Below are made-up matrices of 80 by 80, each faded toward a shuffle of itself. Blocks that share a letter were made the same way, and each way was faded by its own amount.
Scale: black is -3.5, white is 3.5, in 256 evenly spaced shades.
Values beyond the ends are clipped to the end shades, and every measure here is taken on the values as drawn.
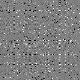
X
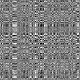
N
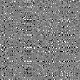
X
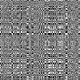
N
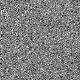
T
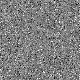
T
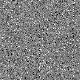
T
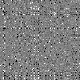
X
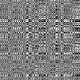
N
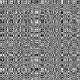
N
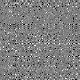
X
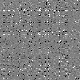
X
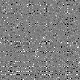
X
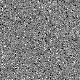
T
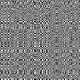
N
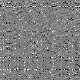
X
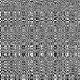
N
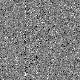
T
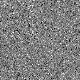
T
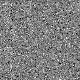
T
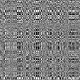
N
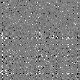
X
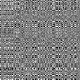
N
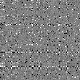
X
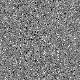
T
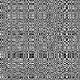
N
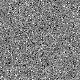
T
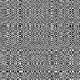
N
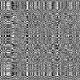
N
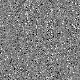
T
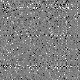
X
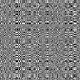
N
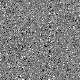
T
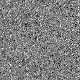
T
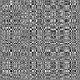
N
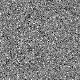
T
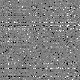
X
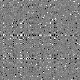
X
